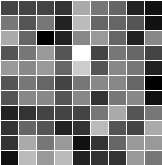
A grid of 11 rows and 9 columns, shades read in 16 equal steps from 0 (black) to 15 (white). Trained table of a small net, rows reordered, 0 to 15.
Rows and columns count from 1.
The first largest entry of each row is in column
5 5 1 5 5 6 2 7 6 2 2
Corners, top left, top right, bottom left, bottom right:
4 1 1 7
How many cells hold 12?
1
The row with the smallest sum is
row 1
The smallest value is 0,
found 2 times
